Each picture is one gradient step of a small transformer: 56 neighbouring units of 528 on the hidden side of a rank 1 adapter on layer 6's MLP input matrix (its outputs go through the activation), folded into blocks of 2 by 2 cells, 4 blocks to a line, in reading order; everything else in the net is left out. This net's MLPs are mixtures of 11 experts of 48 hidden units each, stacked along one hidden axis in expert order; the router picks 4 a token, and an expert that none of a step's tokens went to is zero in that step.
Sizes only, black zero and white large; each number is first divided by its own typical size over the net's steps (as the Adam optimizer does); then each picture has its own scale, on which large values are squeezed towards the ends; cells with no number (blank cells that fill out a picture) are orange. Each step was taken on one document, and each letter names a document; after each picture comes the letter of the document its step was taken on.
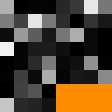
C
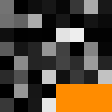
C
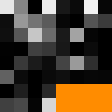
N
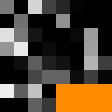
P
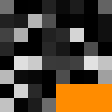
C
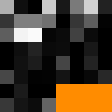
N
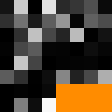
N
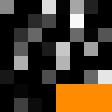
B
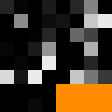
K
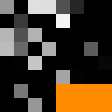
P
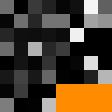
C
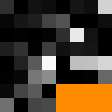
C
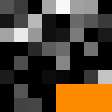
B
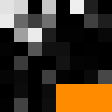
N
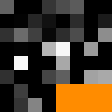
B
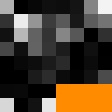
C
